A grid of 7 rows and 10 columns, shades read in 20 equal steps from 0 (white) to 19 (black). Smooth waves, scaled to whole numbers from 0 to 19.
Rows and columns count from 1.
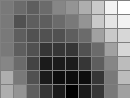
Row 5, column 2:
11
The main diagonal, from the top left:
10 13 13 15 17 18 17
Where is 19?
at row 7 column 6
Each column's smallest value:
6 8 12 11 9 8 6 4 1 0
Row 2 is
10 13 12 12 11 10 8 4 2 1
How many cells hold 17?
6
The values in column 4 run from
11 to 17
